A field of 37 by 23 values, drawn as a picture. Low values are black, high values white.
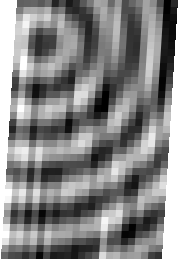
Odd rows or columns: none. Mirror symmetry: none. Ninth with the lowest average: top right. Rings: centred on the top left.
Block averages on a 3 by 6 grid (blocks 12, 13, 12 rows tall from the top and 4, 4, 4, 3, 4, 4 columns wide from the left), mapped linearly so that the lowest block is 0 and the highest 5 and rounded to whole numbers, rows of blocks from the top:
5 3 1 4 1 1
3 3 3 0 3 3
4 2 2 3 2 3
